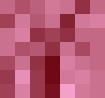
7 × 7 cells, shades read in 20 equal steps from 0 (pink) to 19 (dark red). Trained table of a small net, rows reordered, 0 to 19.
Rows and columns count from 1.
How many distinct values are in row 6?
6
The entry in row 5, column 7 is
7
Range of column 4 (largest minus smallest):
14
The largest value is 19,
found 2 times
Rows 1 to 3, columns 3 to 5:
8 5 6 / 9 6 16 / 14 12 14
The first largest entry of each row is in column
6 5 3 4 4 4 4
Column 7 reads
7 4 7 7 7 6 6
